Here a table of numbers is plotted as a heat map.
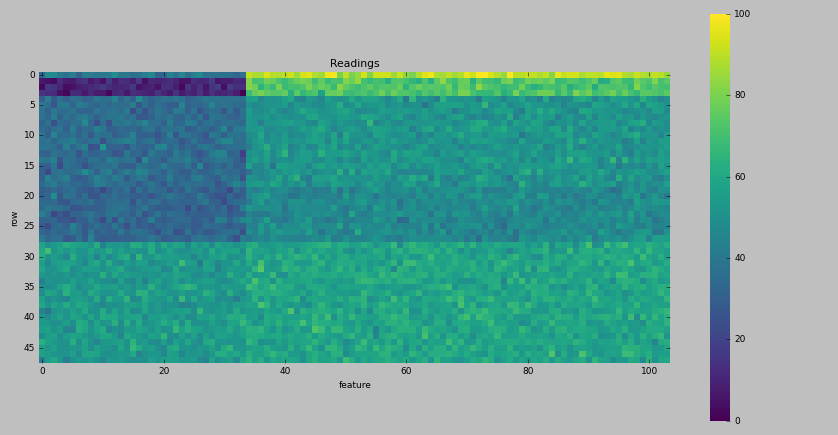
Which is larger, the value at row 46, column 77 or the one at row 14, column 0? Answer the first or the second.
the first
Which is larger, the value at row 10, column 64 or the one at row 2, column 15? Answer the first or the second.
the first
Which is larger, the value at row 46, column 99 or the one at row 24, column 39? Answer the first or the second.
the first
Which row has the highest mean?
0
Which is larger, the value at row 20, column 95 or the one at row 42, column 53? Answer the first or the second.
the second
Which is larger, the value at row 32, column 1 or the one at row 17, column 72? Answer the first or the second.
the second
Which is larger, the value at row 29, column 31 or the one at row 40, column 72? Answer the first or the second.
the second
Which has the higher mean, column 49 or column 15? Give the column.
49
